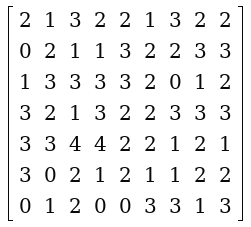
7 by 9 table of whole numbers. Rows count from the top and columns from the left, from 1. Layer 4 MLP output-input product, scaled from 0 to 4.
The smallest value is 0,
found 6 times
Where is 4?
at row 5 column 3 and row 5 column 4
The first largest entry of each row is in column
3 5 2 1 3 1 6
